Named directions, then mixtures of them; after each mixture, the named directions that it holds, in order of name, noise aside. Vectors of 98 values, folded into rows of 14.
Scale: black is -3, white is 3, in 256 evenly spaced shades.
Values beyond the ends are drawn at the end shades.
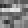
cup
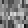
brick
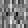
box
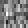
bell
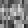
brick, cup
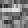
cup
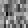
bell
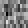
bell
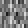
box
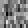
bell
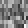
brick, cup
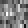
bell, brick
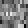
bell, brick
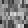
brick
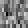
bell, box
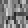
bell, brick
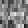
brick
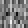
box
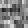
brick, cup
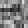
brick, cup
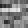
cup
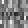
box, brick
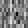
box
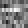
box, cup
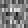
box, cup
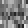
brick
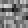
bell, cup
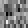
bell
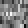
bell, brick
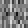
box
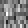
bell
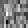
bell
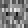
box, cup
